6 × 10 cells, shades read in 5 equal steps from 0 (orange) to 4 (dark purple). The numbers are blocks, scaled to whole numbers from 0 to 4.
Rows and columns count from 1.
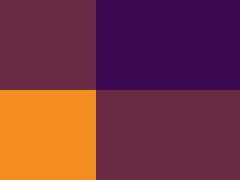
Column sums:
9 9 9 9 21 21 21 21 21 21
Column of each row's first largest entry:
5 5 5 5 5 5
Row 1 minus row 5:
3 3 3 3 1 1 1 1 1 1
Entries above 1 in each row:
10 10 10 6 6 6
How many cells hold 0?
12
